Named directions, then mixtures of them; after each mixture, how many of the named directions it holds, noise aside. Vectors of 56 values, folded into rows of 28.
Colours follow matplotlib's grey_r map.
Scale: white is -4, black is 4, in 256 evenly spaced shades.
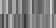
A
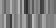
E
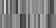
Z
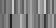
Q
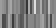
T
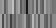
three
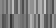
three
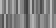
three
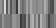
one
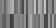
two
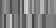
one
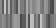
one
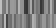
two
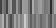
one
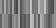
two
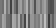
two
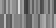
two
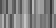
one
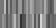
one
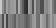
three
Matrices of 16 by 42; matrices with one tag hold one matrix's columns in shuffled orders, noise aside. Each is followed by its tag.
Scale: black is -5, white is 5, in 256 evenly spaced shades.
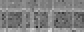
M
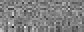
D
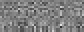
D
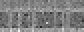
M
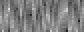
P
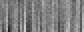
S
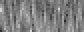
P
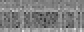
M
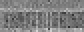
M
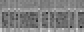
M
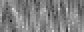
P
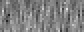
P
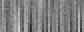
S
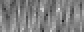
P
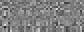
D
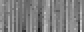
S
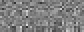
D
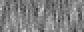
P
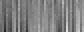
S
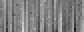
S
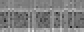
M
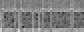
M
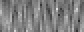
P
